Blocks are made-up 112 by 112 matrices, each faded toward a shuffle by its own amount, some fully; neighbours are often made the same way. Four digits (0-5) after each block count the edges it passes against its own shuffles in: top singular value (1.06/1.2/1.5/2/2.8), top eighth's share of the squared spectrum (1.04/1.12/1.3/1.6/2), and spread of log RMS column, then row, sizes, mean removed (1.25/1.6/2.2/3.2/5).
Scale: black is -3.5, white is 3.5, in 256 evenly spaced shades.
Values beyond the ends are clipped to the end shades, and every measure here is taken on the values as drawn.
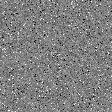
0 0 0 0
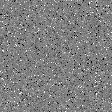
1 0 0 0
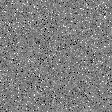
0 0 0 0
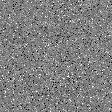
0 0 0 0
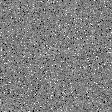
0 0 0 0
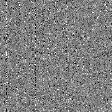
2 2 3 0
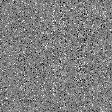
1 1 2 0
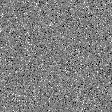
0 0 0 1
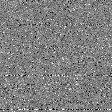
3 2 0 2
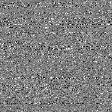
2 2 0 4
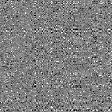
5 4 3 3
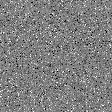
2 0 0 0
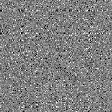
4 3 2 2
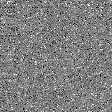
3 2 0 1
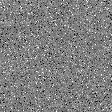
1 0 0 0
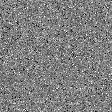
0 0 0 1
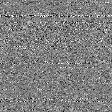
2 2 0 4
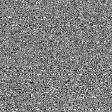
2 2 0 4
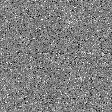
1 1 0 2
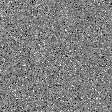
1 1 0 1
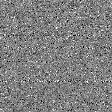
1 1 0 2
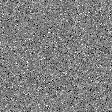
0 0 0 1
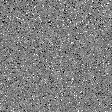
0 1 0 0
